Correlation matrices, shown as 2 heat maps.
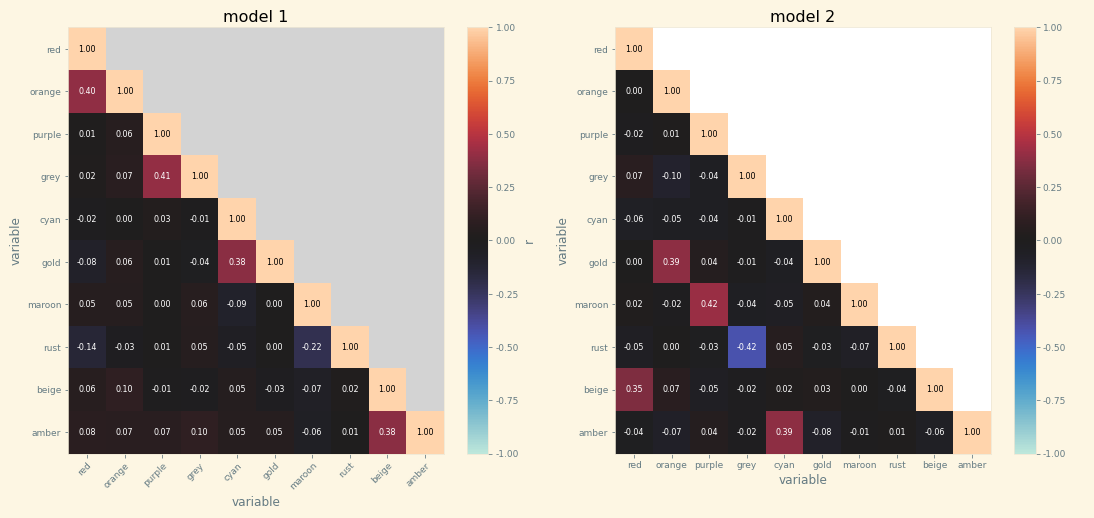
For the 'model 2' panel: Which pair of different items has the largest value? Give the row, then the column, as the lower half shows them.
maroon, purple
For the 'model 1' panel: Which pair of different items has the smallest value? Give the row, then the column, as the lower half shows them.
rust, maroon
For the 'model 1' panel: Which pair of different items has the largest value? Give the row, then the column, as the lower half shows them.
grey, purple
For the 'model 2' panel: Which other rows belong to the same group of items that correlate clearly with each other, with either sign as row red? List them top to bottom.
beige
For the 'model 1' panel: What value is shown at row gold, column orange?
0.06
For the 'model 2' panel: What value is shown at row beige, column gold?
0.03
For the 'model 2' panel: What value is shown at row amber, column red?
-0.04
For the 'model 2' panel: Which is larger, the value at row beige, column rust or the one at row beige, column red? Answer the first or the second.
the second
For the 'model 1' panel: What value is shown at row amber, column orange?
0.07
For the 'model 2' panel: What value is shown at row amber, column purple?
0.04
